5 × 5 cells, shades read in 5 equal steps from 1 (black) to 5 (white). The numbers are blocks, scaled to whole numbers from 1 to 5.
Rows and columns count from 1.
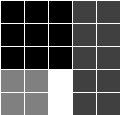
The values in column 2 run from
1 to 3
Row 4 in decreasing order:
5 3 3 2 2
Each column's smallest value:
1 1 1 2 2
